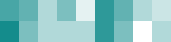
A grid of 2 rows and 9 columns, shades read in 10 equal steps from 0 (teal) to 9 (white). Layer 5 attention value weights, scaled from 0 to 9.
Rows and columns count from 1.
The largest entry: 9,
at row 2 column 8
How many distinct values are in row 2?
5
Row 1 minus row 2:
2 -1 0 -2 2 0 -1 -3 1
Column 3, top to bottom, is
6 6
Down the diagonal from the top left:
2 4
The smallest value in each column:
0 3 6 4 6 1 3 6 6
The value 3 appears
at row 1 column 2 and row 1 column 7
